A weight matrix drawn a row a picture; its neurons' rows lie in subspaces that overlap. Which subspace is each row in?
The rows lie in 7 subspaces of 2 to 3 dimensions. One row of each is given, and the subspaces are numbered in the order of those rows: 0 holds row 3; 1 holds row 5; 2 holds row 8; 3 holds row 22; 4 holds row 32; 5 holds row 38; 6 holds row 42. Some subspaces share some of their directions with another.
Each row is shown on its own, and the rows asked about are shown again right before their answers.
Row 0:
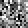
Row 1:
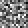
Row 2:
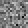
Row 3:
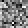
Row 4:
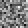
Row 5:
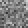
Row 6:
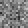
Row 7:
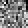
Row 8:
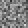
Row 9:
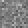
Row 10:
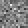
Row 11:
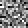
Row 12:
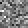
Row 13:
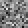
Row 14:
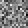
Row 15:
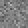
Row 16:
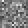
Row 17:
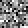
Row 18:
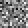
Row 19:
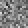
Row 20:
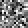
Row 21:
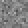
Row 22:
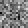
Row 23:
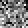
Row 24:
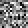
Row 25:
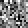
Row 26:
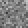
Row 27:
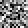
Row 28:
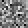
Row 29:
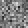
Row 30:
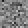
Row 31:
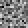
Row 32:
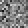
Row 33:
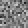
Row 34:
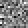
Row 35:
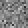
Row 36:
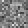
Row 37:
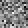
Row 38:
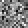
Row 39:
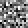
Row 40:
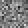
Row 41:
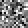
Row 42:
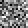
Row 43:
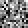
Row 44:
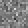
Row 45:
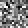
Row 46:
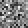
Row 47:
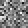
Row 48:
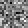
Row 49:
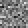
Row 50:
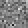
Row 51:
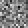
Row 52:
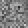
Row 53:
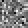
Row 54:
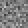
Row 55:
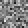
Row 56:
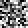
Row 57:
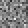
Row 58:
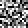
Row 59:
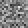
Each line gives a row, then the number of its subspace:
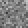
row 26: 1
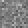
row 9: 0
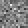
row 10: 2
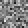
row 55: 3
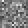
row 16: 0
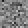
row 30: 0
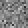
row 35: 1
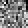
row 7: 1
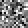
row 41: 5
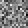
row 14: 6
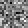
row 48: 3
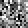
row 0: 3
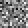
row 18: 6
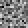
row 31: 6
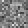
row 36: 0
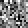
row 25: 3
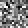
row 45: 0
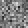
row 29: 4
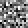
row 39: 5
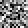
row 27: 3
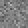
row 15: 2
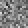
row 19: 0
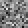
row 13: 1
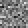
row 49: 6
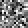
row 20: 5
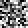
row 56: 2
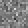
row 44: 2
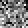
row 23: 1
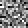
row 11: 6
